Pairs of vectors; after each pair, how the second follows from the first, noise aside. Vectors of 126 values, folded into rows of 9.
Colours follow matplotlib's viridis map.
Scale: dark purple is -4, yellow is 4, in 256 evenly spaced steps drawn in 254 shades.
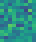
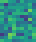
wrapped around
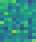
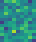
sign-scrambled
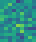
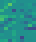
partly zeroed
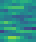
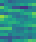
wrapped around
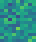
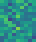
sign-scrambled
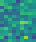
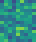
wrapped around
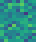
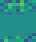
partly zeroed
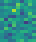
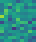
wrapped around
